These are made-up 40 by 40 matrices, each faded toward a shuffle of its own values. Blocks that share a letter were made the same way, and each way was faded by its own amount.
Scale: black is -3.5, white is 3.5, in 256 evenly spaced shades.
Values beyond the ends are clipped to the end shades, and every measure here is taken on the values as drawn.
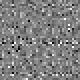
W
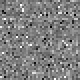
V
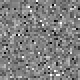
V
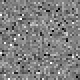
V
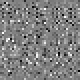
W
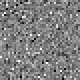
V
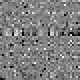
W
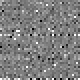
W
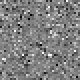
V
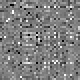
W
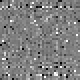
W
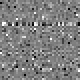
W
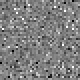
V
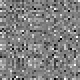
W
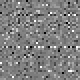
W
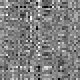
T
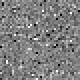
V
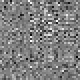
W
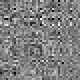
T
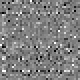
W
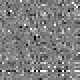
W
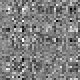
T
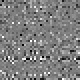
W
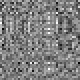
T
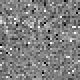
V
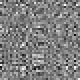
T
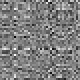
T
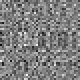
T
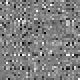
W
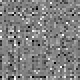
W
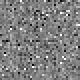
V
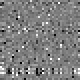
W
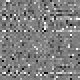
W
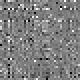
W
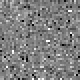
V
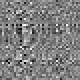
T
